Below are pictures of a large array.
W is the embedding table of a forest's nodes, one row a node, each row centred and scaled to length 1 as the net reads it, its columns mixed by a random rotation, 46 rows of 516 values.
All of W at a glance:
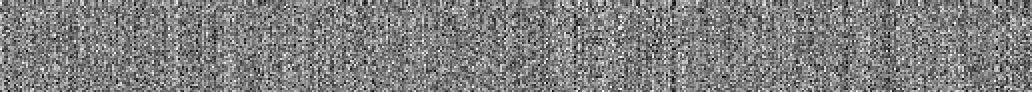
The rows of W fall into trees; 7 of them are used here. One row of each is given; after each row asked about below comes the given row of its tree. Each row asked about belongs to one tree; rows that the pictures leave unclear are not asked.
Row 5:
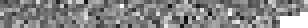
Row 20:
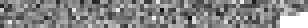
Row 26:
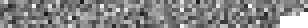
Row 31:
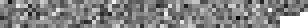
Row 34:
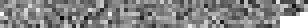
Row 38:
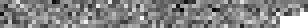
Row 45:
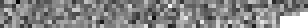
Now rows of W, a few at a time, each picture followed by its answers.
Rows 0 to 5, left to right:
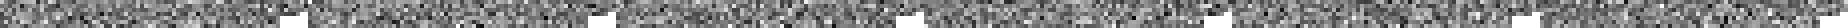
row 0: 31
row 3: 34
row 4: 45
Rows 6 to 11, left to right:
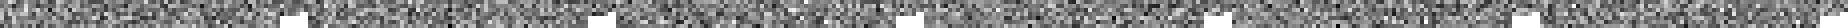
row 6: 45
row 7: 31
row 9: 20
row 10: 20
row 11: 26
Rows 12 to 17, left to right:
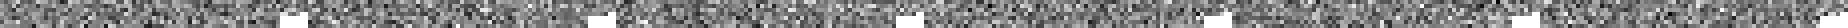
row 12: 20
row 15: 38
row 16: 5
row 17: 26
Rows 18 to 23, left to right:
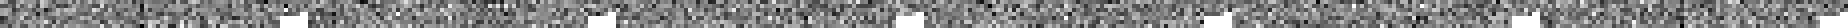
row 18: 31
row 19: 38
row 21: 38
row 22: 5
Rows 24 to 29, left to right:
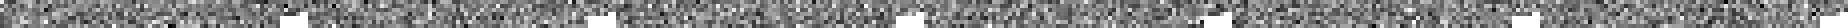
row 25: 5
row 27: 34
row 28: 31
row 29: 38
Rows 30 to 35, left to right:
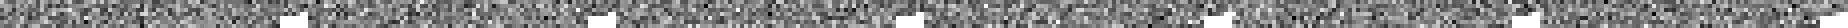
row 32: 45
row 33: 34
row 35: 34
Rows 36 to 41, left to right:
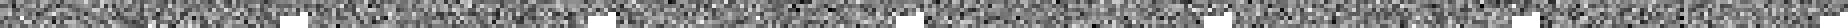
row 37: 26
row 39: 31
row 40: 45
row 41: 31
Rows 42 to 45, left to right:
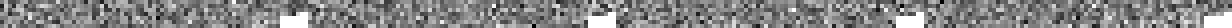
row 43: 34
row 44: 31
